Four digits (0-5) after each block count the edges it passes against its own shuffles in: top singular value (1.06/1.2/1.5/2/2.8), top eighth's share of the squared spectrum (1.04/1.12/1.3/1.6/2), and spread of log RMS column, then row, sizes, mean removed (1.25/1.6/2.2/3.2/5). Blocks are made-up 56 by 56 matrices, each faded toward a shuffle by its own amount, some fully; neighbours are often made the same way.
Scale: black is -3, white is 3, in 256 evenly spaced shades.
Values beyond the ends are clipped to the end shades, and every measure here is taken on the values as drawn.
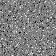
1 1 0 0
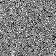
2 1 0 0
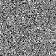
3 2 1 0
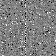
3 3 1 0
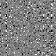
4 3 2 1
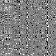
4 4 3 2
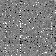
3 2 1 0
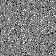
2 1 0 0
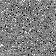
0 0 0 1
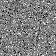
1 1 0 0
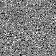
2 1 0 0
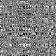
4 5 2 3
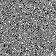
1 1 0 0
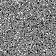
1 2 0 0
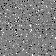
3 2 0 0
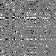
4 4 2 2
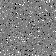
0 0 0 0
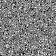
0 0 0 0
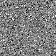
0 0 0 1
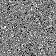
0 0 0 0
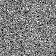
0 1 0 1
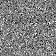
0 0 0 1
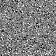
0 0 0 1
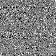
1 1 0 2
